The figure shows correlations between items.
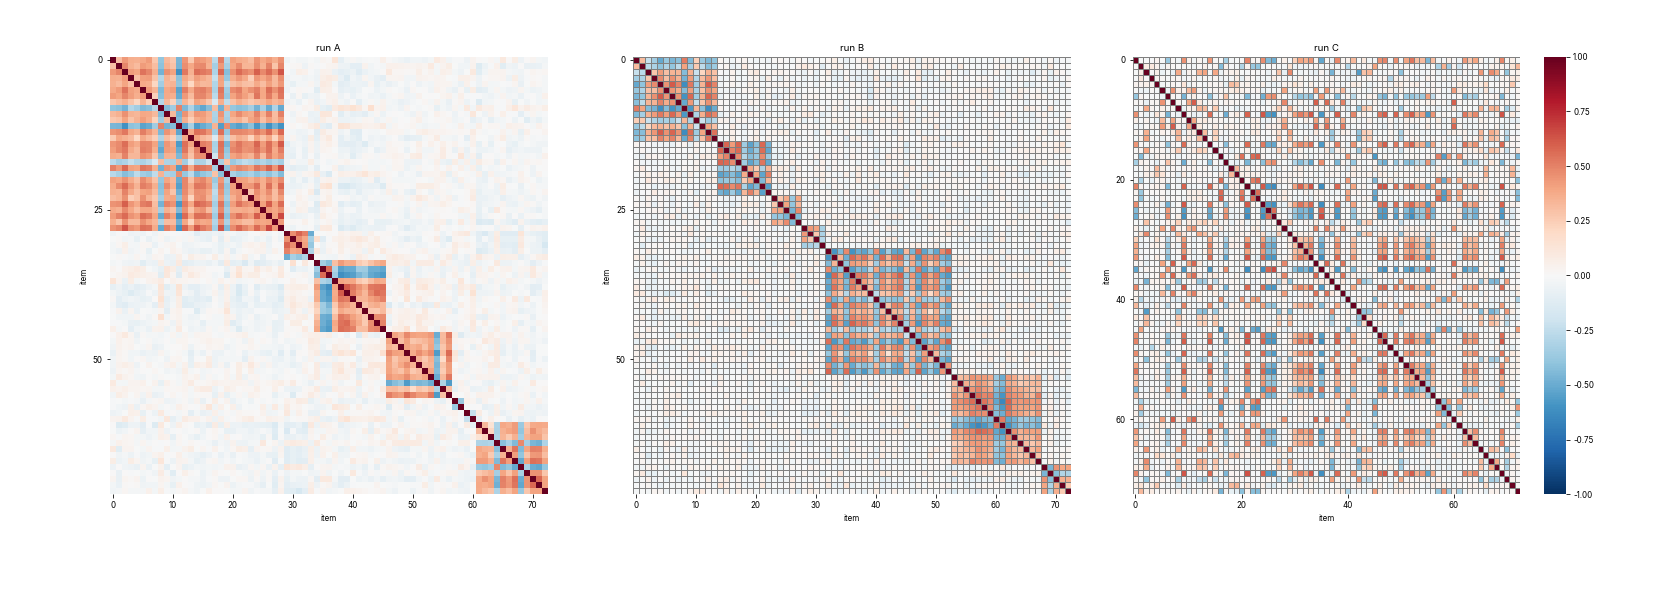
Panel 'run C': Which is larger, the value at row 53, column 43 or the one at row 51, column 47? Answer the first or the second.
the second
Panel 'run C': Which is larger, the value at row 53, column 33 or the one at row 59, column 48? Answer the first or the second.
the first
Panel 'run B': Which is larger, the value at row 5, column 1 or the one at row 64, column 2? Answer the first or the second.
the second
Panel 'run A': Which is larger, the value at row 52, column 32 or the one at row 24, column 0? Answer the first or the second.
the second
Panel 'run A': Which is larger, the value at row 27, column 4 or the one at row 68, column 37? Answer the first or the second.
the first
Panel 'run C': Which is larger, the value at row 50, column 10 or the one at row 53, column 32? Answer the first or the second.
the second
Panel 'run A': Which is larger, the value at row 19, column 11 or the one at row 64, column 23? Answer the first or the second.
the first
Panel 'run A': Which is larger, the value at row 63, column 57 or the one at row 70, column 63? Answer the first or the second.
the second
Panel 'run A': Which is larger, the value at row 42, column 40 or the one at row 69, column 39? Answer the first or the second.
the first
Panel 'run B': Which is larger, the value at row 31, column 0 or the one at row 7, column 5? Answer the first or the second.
the second
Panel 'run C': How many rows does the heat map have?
73
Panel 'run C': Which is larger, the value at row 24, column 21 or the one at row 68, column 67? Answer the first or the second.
the first
